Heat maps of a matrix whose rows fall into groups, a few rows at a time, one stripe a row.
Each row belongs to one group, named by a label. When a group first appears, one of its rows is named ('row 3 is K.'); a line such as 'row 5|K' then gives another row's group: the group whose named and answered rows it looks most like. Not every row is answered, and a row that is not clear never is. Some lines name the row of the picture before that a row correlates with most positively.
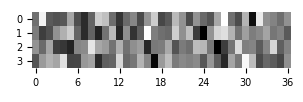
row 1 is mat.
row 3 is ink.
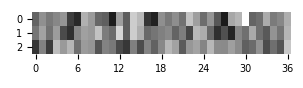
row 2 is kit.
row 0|ink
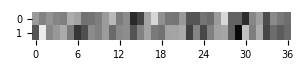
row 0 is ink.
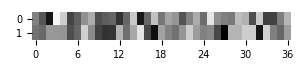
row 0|kit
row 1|ink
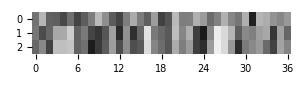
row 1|mat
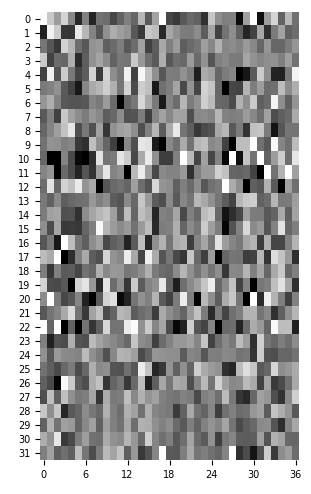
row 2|kit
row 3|kit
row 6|ink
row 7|kit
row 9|ink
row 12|mat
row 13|ink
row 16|kit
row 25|ink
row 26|kit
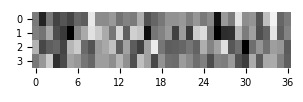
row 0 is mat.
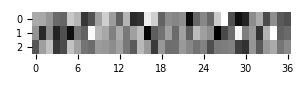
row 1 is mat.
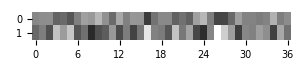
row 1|mat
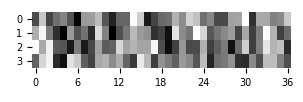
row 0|ink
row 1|ink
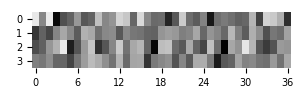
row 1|kit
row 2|ink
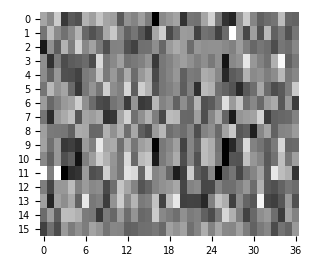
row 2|kit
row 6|mat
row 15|kit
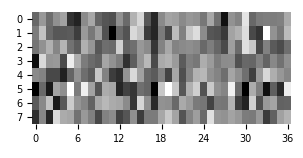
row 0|ink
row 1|ink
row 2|ink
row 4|ink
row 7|kit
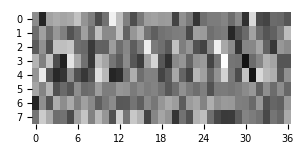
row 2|mat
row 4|ink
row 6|kit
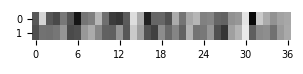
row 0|ink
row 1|ink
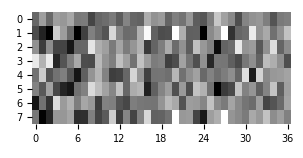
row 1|mat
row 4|ink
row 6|kit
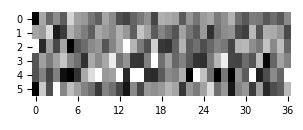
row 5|kit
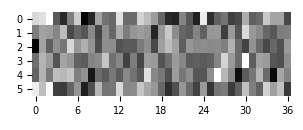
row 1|ink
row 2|kit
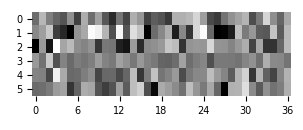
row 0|ink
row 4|kit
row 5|ink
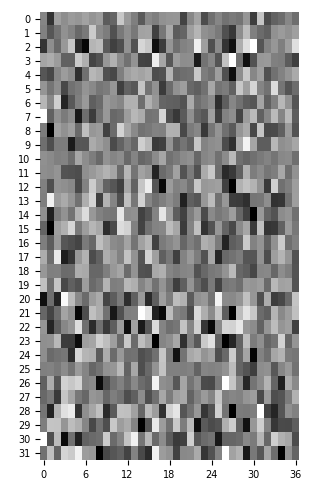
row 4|ink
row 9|ink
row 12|ink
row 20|kit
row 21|ink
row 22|mat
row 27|kit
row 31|mat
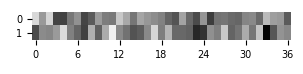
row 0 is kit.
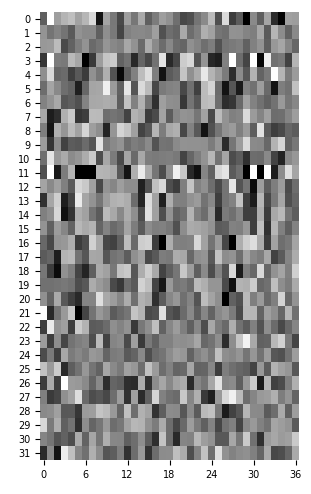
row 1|ink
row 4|ink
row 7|kit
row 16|ink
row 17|kit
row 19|ink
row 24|kit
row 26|kit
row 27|mat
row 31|kit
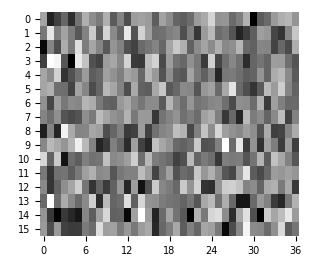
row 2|kit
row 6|ink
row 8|kit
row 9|mat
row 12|mat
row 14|ink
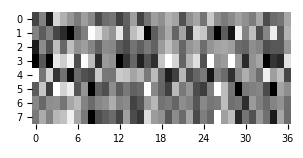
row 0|kit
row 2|kit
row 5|mat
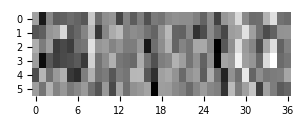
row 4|ink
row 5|ink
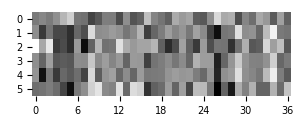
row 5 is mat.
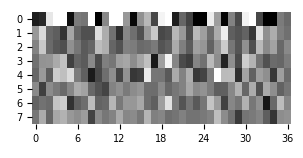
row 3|ink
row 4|mat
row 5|ink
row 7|mat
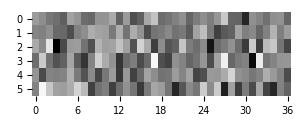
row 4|mat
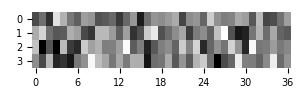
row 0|kit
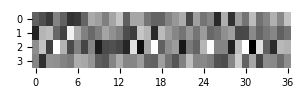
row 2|kit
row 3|ink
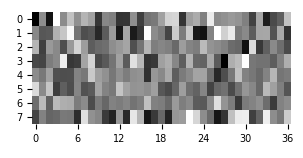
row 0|kit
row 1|mat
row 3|ink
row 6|mat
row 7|ink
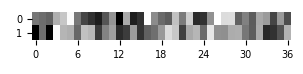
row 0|mat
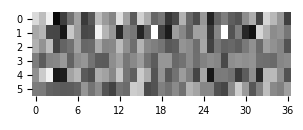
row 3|ink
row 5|ink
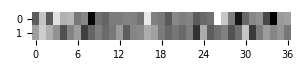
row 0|mat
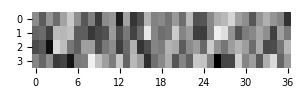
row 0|mat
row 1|mat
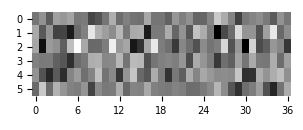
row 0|mat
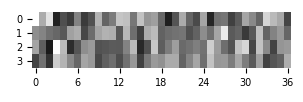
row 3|kit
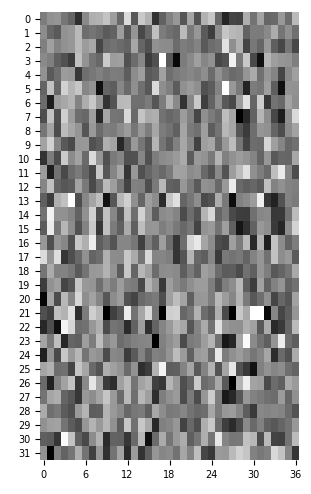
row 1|mat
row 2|mat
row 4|kit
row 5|mat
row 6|ink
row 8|mat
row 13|ink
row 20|kit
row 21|ink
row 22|kit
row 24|kit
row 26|ink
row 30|kit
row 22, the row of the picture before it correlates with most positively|3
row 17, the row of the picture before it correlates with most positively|0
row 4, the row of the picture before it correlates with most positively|2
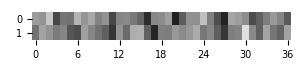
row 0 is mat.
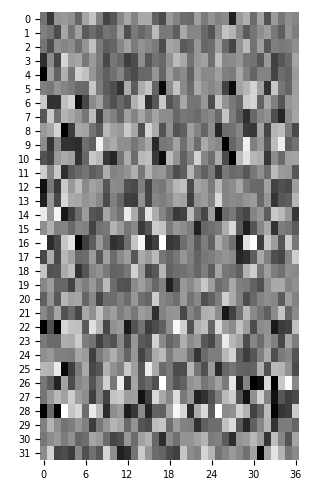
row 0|ink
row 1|mat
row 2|ink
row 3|kit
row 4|kit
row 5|ink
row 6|kit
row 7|mat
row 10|ink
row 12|kit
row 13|kit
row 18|kit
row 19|ink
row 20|mat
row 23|mat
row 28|kit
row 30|ink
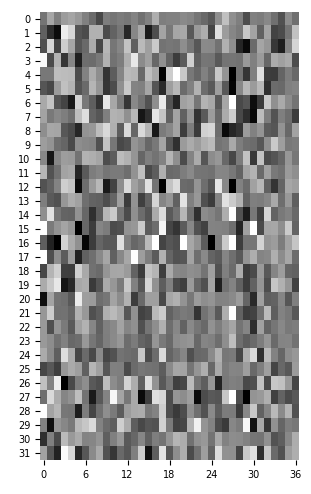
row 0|mat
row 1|kit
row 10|ink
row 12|ink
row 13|mat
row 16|mat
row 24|kit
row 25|kit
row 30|kit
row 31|kit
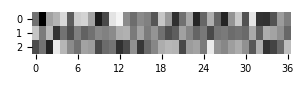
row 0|ink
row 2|kit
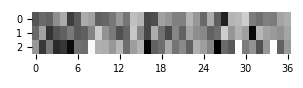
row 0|ink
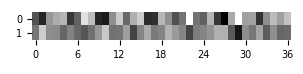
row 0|ink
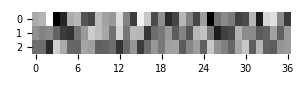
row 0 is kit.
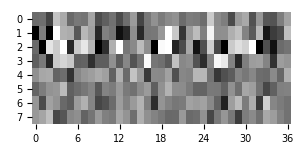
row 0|kit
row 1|kit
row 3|mat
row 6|ink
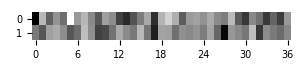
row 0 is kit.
